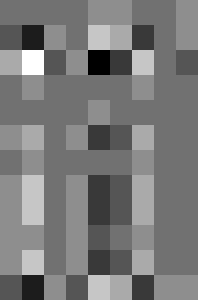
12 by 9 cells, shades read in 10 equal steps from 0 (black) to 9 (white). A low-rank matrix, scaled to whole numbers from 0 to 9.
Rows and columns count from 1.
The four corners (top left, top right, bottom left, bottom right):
4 5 3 5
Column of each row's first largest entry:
5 5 2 2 5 2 2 2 2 1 2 5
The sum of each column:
53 61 49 53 43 47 58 49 50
